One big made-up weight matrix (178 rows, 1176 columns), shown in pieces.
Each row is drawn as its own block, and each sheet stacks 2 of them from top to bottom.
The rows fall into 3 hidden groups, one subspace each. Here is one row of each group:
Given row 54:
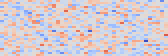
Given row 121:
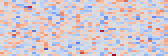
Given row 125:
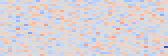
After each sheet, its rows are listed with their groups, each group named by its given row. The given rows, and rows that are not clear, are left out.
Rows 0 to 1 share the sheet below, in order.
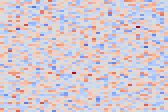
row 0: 125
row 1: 125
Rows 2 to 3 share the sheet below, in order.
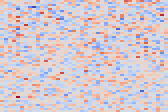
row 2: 125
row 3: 121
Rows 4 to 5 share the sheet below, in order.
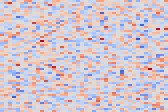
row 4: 121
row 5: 125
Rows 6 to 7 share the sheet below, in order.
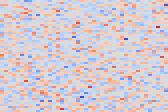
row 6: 54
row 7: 54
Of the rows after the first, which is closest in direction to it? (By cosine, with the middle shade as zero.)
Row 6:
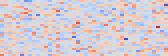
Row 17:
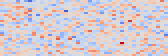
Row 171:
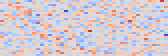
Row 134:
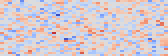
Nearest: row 17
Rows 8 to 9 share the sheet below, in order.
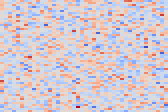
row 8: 125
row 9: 54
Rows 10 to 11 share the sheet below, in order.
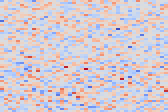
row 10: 121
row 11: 54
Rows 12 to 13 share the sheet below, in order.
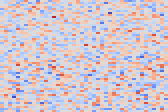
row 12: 125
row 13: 125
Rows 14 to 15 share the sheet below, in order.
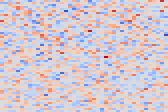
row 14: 54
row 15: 121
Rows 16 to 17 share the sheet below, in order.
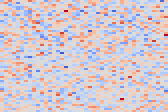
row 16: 54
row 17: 54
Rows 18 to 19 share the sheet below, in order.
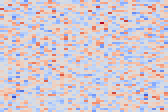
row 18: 125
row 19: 125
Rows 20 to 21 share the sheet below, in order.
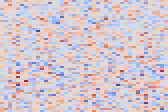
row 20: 121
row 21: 125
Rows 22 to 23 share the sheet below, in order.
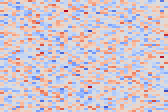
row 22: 54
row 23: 54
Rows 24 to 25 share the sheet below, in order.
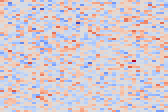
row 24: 121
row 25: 121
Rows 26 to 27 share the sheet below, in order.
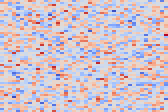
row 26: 54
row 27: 125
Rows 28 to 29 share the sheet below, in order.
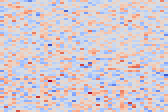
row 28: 54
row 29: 121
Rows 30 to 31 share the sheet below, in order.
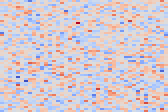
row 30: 54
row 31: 125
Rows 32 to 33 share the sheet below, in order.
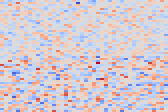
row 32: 54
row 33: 125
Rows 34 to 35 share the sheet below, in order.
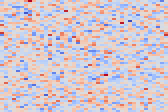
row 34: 54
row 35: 121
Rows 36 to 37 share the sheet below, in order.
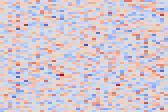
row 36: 125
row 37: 125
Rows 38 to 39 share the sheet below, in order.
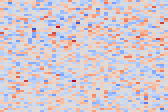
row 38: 121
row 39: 125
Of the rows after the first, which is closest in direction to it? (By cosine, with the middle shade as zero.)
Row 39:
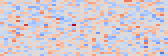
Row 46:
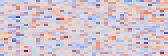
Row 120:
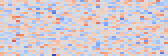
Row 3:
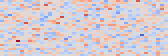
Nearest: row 120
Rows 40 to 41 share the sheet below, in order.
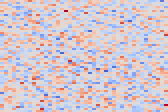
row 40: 54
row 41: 54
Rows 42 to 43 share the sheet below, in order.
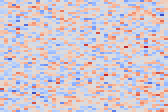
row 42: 125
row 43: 121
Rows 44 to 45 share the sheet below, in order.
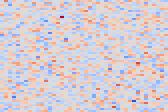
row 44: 121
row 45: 125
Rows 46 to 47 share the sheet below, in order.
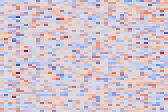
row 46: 125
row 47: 125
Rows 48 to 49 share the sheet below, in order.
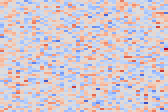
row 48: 54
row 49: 125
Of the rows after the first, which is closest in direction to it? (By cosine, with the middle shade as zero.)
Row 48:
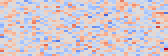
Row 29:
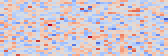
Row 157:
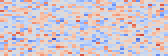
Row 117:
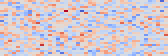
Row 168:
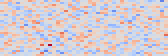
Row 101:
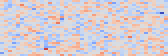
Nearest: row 168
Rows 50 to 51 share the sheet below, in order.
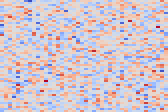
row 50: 54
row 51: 125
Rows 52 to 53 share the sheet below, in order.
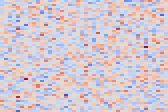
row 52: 125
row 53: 121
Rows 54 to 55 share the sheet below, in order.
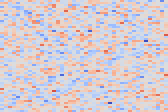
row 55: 121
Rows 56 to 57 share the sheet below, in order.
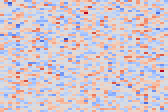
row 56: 121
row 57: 125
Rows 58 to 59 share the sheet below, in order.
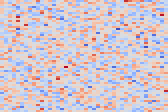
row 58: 125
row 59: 54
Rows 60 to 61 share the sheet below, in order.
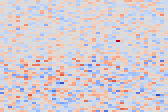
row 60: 125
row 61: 121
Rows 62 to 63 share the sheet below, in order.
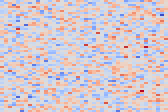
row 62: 125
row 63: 121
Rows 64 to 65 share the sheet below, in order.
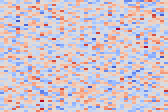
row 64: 125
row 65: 54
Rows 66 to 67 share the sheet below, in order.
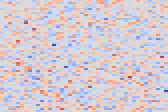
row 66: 121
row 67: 54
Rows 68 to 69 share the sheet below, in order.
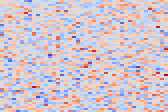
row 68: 54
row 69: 121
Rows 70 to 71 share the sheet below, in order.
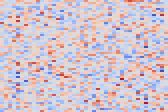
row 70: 125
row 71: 125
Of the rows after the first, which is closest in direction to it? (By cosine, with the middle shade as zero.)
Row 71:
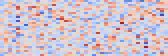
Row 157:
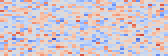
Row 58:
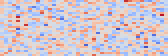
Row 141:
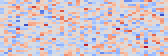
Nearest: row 141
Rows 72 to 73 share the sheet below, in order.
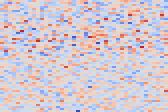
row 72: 121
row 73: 54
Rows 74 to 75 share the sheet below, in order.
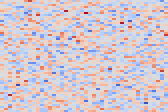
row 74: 54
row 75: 125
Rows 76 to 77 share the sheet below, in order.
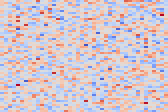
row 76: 125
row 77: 125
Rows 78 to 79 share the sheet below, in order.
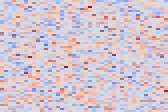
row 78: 121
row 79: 54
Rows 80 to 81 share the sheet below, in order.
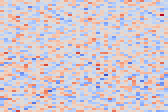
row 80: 125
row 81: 121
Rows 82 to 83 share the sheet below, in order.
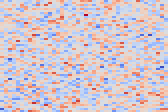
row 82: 121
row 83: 121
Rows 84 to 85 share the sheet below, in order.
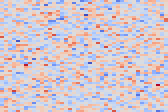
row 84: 121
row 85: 121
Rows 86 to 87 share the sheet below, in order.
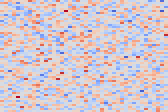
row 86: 54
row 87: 121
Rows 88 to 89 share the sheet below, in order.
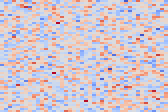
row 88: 121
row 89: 125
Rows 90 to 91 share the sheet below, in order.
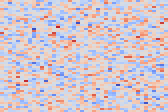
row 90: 121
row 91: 125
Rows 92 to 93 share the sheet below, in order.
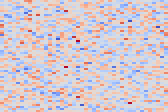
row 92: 54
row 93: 54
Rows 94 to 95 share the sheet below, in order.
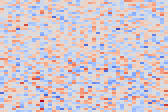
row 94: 125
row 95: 54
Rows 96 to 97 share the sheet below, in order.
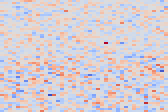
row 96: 54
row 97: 125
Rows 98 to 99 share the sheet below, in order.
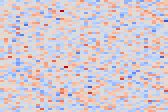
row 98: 125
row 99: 54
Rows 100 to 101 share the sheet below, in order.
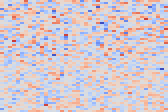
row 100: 125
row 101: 121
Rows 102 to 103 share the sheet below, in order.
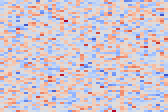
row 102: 125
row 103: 121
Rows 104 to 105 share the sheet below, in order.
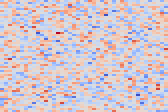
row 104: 54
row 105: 121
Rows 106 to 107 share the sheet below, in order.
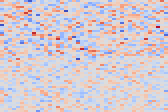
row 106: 54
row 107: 54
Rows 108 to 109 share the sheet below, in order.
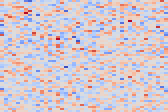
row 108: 54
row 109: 54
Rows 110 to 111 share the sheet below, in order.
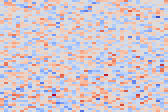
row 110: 121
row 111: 121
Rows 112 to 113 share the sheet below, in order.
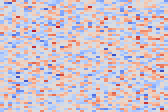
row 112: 121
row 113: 125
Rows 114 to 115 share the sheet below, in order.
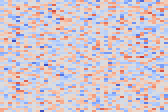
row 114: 125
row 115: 125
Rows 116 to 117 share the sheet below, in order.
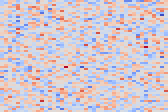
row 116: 125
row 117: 54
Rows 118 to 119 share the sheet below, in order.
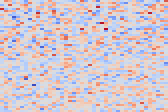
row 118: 125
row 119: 121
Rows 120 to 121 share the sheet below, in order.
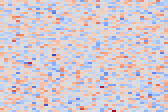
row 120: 125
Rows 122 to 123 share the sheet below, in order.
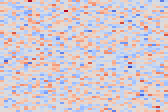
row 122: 54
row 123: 121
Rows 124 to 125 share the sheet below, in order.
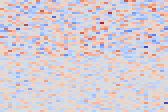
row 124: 125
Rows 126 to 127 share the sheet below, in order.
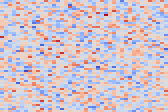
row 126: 54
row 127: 54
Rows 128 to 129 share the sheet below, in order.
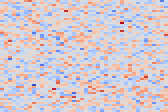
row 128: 54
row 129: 121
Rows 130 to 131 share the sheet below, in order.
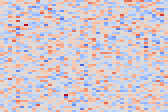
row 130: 125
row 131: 121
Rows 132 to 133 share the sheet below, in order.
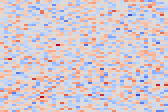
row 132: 125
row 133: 121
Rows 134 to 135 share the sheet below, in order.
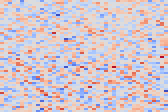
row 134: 121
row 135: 54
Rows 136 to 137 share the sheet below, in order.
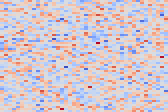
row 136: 121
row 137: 54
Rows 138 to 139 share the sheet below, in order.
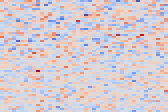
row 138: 121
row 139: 54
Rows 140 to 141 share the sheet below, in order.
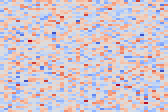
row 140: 121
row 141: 125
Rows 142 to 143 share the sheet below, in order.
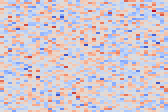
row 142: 125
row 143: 54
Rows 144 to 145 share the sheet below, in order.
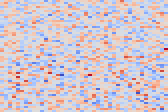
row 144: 54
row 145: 125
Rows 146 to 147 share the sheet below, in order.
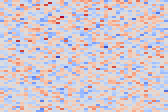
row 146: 121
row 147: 54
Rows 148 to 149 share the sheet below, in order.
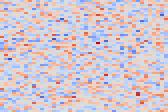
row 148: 121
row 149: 121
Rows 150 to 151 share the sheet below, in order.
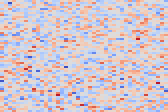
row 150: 121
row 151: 54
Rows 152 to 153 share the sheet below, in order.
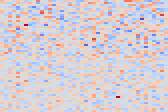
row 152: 125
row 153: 125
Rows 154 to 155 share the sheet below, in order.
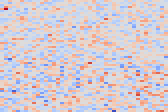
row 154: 121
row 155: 121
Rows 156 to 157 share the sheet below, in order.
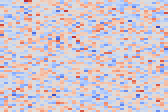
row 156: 54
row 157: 121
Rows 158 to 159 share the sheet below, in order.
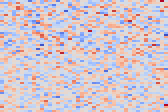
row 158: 54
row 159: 54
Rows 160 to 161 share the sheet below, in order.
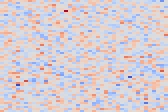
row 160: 54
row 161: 125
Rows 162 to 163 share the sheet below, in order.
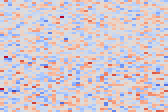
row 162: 121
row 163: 121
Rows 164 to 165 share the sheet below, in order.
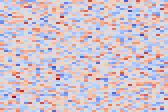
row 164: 121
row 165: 125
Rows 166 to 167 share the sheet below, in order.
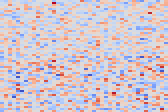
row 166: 125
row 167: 125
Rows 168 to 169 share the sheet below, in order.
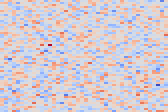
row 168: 54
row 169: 121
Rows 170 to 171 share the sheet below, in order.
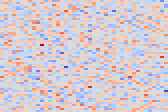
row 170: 54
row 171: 54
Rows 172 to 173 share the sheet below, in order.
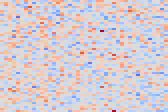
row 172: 121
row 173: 121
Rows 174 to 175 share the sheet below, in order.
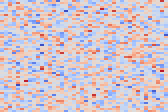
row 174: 54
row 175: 125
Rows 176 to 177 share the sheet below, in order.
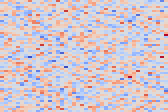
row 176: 54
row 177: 54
